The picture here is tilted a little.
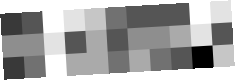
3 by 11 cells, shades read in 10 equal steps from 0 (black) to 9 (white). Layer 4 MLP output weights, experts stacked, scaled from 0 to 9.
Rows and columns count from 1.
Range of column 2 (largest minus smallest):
2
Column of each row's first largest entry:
3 3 3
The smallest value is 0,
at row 3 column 10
